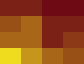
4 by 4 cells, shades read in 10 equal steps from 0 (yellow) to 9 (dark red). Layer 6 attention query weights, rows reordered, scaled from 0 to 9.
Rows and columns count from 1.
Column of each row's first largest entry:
3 3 3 4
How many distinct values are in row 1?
2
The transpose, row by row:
8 6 5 0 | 8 5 5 3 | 9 8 8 5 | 9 8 7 6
